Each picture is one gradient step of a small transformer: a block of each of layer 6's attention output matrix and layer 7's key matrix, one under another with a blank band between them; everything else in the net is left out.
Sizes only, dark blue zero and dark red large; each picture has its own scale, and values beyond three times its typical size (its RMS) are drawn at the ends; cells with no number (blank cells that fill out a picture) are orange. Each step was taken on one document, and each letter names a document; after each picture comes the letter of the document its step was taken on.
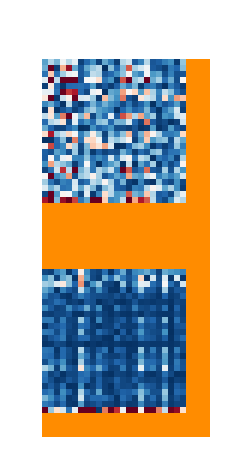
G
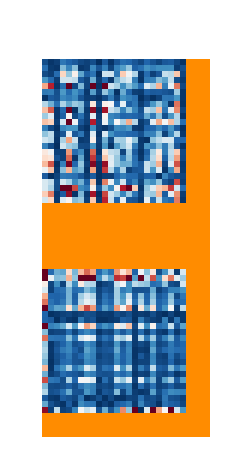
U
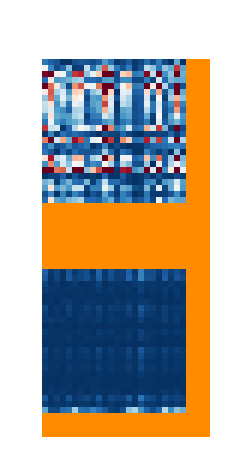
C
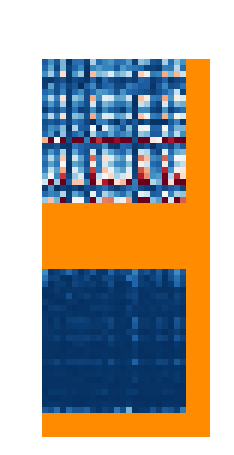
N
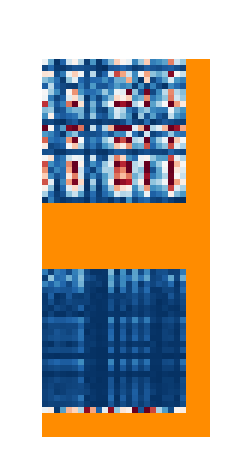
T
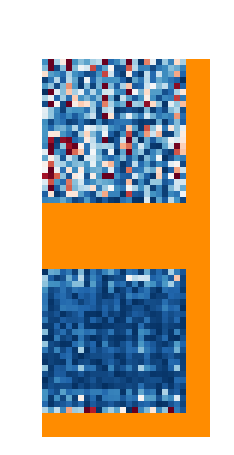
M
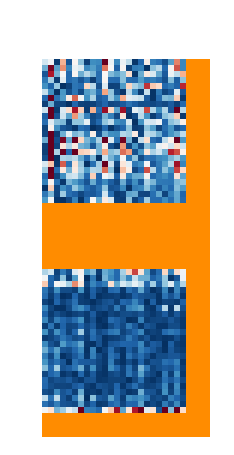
M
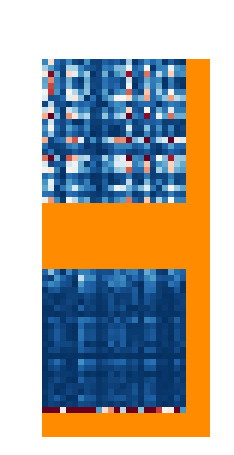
T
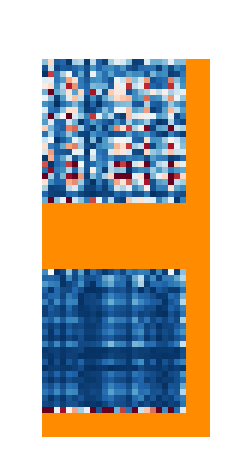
T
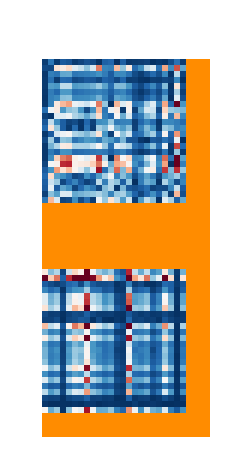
U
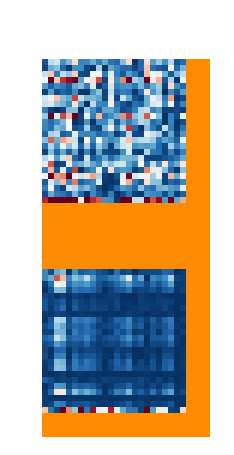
G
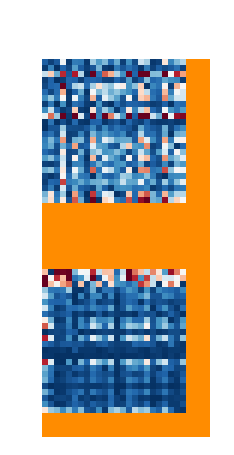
N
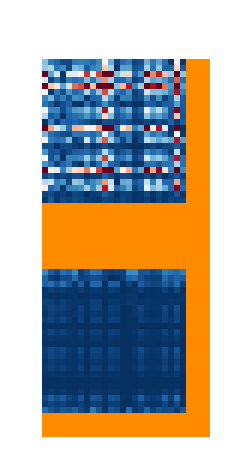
C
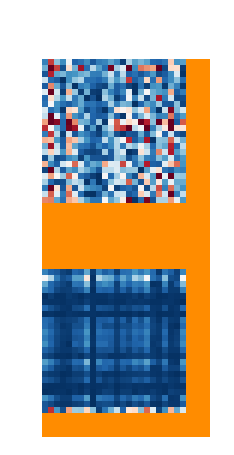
T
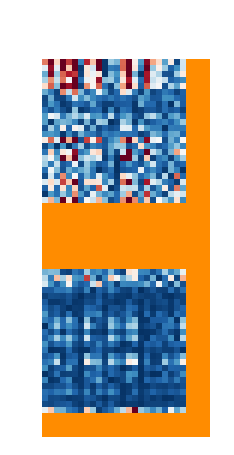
G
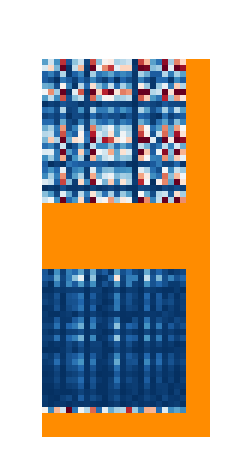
N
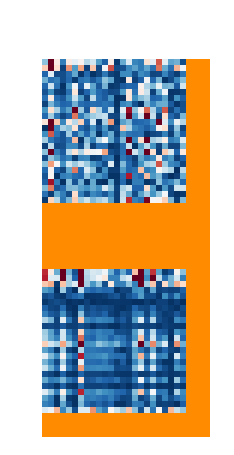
M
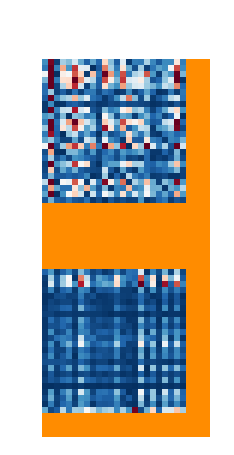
M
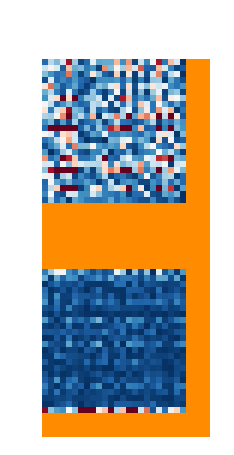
U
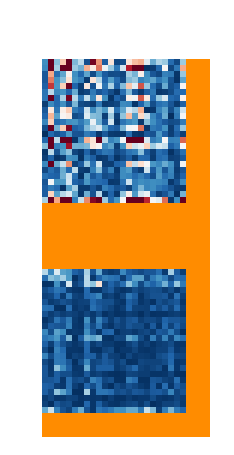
G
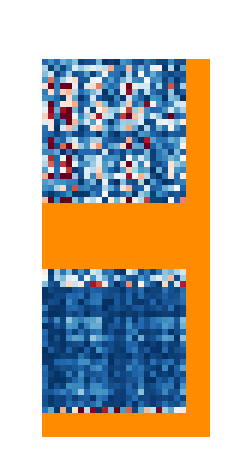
G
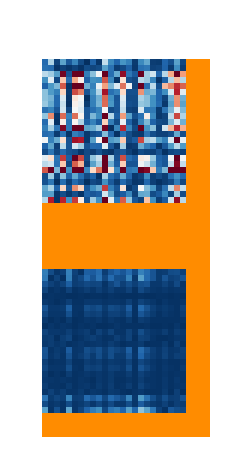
C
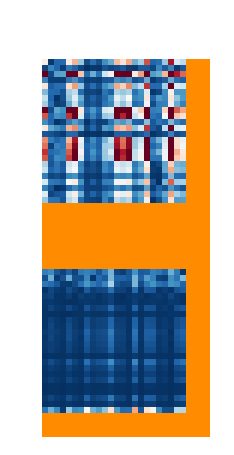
T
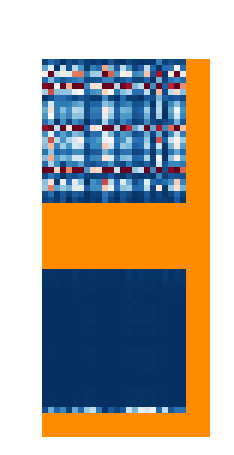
C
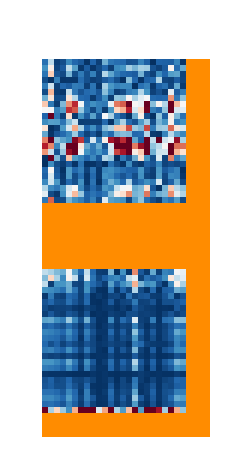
T
